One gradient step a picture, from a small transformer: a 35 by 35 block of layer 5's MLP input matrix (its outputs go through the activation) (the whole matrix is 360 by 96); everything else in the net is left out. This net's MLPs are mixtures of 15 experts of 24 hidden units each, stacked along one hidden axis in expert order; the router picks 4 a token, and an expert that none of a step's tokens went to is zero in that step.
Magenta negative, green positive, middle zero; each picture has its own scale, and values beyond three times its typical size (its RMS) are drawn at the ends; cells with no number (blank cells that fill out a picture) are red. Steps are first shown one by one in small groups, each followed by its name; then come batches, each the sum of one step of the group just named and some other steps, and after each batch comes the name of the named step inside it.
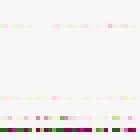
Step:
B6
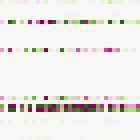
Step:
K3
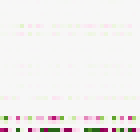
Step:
B6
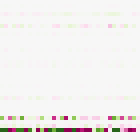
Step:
B6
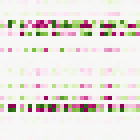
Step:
K3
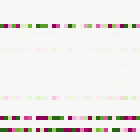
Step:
B6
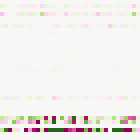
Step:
B6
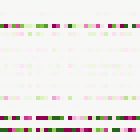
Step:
B6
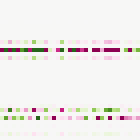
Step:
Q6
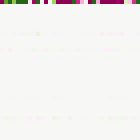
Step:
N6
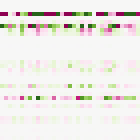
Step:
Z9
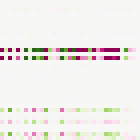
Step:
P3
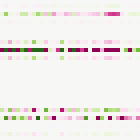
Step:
Q6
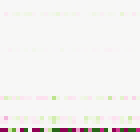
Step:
Q6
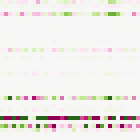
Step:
P3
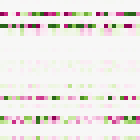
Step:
Z9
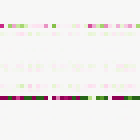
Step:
P3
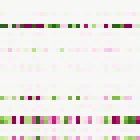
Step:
Q6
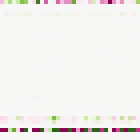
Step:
N6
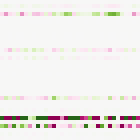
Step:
P3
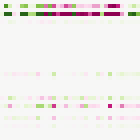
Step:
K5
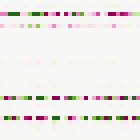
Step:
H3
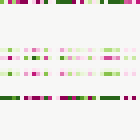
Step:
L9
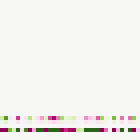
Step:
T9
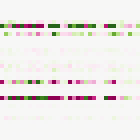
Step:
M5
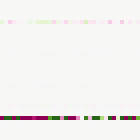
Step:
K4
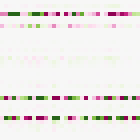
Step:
H3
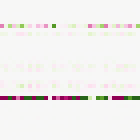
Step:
M5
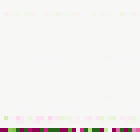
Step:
T9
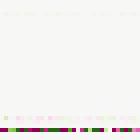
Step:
T9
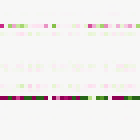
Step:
K5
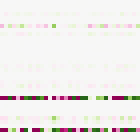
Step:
M5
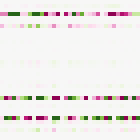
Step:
H3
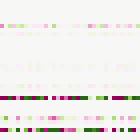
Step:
T9
